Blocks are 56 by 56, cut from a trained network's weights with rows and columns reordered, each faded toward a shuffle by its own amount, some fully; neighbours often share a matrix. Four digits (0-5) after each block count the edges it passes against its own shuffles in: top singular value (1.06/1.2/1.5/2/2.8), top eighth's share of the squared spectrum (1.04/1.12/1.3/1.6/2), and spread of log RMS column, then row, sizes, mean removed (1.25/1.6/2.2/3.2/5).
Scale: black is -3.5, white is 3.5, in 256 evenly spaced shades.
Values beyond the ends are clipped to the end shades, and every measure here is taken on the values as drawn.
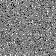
0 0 0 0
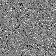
0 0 0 0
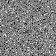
0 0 0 0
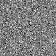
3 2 0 0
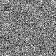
3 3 1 0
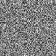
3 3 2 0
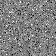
0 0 0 0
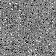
1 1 0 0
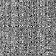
3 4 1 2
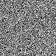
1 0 0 0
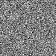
2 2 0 0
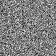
0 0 0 0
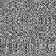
4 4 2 2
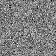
2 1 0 0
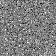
1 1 0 0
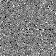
2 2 0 1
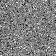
0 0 0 0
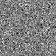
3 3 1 1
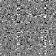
3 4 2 2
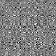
3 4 2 3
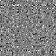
3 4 2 2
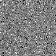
2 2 1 0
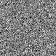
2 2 0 0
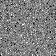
0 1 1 0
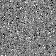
1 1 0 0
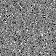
0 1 0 0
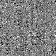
2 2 0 1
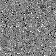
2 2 0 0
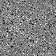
0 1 0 0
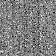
2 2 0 1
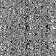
3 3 1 2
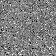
1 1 0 0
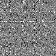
3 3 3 1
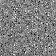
2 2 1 0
